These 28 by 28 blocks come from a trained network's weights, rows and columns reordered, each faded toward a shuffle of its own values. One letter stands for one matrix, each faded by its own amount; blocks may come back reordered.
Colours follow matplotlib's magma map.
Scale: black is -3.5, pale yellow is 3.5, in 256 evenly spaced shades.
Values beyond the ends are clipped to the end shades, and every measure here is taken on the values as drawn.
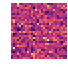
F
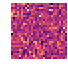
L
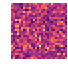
L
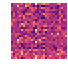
F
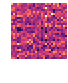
F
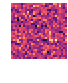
L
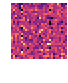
F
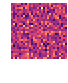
L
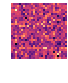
F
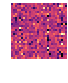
F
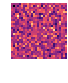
L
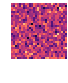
L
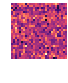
F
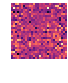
F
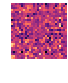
F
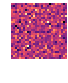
L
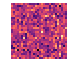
L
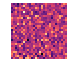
L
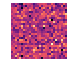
F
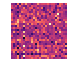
F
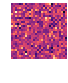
L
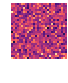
L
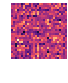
F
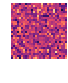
L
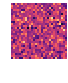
L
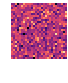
L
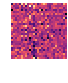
F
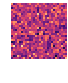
L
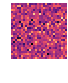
L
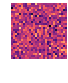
L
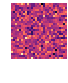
L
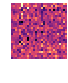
F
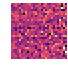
F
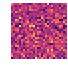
L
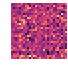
F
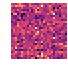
F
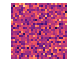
L
